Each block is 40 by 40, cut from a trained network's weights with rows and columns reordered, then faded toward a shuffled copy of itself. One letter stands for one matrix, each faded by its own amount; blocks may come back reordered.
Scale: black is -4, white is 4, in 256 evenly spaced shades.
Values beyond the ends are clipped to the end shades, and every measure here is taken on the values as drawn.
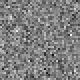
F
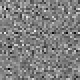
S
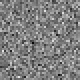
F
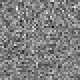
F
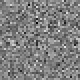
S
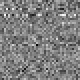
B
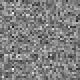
S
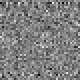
S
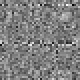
B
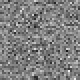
S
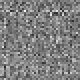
S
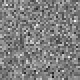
F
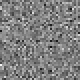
S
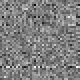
B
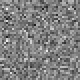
S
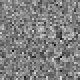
S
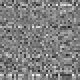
B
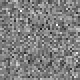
F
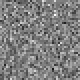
F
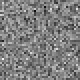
F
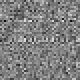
S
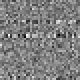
B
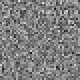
B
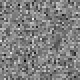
F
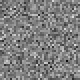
B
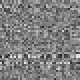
B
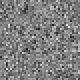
F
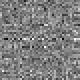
B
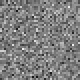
F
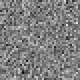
F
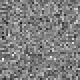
F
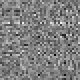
S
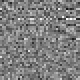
B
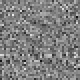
S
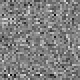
S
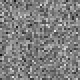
F
